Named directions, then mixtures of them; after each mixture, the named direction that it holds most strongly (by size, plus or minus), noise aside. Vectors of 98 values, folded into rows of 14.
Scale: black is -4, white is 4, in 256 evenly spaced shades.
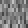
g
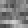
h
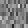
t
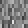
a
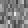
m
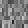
a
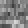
h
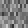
t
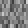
g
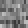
h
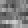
h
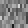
t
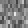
m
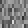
a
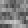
h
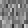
t
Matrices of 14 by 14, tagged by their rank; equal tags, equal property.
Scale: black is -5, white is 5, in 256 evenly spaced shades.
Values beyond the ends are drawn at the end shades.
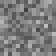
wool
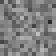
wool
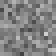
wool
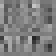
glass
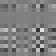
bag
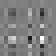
bag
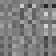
glass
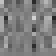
glass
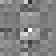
glass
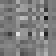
glass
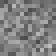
wool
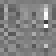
glass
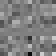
glass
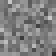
wool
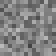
wool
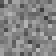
wool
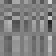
bag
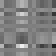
bag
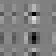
bag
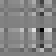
bag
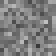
wool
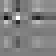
bag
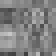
glass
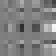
bag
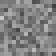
wool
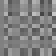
bag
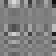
bag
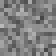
wool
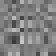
glass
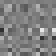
glass
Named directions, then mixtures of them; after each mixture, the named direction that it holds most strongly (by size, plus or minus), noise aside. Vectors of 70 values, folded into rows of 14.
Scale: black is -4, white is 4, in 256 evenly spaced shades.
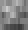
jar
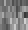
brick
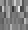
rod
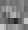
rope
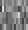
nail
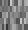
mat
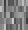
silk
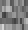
rope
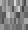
rod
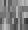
brick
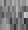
brick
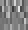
rod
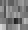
rope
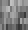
jar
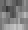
jar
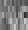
brick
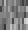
silk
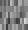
mat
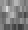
jar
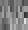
brick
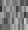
brick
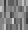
silk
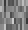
silk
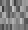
rod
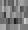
rope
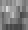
jar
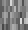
mat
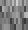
brick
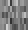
brick
